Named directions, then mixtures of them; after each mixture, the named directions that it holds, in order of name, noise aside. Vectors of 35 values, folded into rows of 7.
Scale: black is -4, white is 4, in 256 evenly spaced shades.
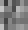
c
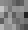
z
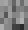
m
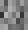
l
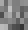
l, m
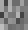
c, l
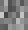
l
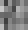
c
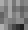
l, m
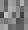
l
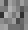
l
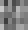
c
